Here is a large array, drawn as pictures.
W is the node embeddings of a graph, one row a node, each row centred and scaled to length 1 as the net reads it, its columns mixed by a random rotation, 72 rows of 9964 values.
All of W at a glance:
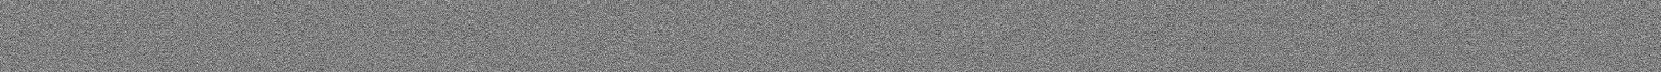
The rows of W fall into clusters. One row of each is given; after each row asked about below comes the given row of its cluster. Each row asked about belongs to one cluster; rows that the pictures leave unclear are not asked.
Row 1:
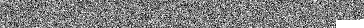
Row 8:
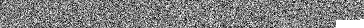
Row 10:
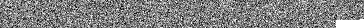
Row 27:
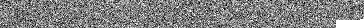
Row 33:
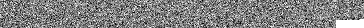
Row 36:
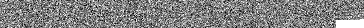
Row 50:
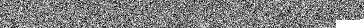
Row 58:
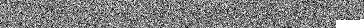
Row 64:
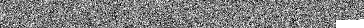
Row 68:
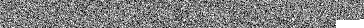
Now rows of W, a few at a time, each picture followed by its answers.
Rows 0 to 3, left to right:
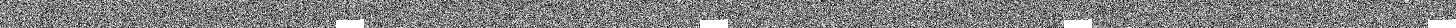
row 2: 1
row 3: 1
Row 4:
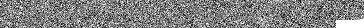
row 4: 50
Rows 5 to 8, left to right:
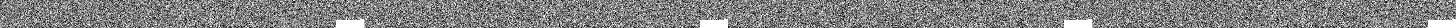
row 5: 8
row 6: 8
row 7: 64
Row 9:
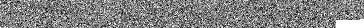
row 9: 58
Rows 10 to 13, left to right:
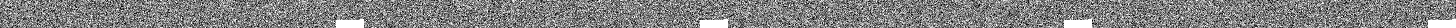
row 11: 36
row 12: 50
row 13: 58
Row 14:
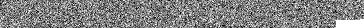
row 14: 8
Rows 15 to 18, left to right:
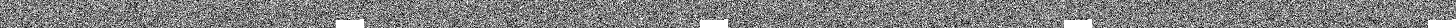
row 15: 36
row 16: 27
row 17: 33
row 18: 68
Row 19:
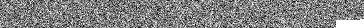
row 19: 8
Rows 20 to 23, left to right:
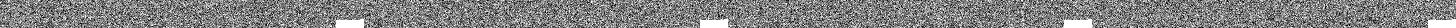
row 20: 58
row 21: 50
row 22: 8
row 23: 68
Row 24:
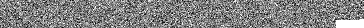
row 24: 36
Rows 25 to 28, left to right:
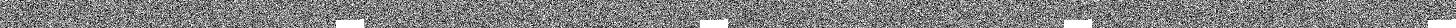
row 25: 36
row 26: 8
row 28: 36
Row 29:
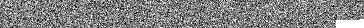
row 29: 10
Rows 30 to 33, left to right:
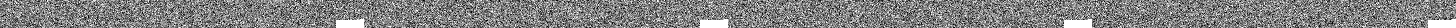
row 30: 50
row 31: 68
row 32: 68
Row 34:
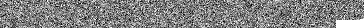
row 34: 50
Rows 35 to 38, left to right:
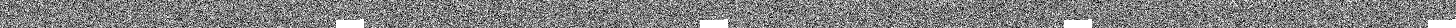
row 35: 68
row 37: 58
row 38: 27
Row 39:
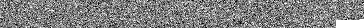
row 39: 33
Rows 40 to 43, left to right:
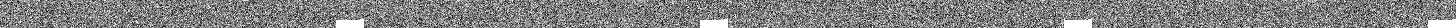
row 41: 50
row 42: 1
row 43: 58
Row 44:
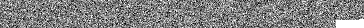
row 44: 10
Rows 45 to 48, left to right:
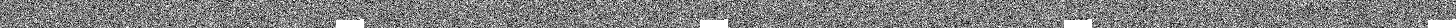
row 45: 8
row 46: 27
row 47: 33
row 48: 58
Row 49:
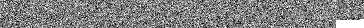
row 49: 33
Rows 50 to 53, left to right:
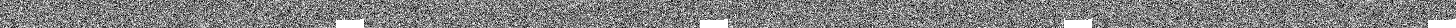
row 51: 58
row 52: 1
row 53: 50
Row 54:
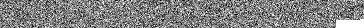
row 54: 27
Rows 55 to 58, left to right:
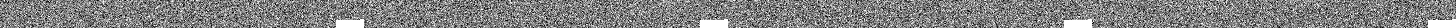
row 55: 27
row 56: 10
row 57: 36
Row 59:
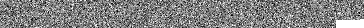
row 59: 1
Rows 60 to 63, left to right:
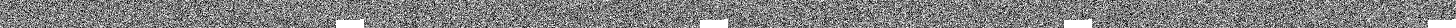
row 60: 68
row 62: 50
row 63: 27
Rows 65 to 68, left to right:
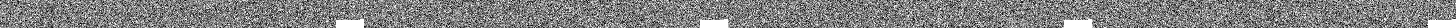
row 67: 8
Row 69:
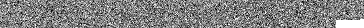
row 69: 58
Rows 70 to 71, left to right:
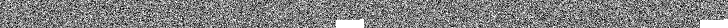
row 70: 10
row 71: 68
